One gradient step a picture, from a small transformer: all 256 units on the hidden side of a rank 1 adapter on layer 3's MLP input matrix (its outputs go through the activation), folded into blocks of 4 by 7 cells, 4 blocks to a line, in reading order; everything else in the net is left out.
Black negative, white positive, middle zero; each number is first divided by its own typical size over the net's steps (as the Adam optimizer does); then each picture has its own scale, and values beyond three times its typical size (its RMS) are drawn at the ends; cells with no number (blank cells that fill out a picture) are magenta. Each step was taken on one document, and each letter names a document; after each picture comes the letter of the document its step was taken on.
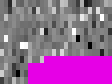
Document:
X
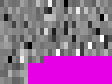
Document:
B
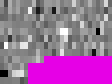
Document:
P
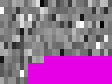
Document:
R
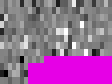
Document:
P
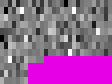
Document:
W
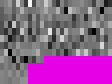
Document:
W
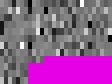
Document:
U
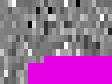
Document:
X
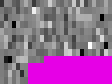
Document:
B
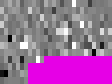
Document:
P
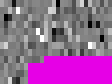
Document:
U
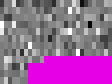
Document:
B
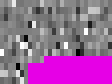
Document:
X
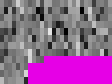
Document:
W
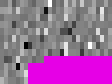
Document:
B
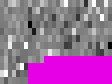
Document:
X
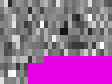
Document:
W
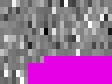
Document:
X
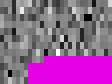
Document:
W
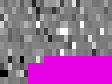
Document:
P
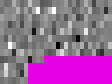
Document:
X
